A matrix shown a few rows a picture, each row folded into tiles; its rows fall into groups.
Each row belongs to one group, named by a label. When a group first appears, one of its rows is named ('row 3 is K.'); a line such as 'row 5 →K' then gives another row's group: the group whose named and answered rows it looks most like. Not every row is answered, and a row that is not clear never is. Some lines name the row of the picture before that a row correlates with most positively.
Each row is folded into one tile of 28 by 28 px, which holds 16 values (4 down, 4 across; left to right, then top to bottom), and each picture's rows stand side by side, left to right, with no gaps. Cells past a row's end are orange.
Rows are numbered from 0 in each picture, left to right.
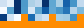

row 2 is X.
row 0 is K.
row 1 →K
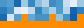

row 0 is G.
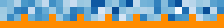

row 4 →G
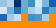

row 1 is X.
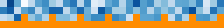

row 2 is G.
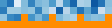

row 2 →G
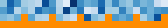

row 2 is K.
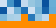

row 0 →G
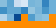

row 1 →K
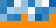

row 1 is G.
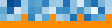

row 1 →G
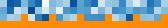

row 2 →K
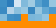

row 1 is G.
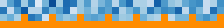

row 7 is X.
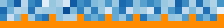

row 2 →K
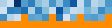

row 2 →G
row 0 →K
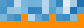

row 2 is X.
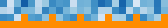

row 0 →X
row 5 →K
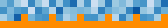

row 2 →G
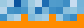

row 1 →K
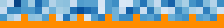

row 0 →K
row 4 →X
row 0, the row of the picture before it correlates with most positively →0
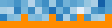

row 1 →G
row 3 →K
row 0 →K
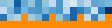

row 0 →K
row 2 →X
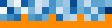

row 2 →K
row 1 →X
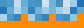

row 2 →X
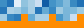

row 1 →K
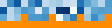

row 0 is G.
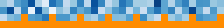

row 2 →X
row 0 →K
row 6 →G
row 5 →K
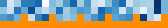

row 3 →X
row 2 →G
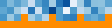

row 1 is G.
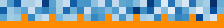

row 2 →K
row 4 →G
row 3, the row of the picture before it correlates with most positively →3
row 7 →K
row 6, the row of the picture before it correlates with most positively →3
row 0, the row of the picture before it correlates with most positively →1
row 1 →K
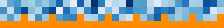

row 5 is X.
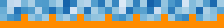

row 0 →X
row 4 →X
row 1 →G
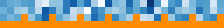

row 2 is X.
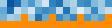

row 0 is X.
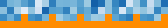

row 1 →X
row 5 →X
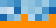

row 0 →K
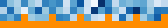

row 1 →K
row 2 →X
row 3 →K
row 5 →X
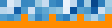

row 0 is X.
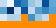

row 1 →K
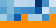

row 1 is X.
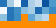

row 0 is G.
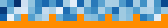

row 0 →G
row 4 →G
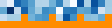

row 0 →K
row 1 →X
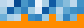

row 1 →X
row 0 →K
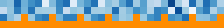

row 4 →G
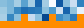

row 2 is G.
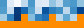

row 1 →X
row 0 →X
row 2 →G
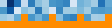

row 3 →K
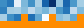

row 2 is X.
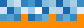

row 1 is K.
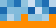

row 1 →G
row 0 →G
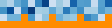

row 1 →G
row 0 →K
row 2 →K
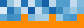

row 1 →G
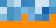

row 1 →X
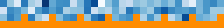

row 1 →K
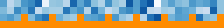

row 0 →X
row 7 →K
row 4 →K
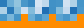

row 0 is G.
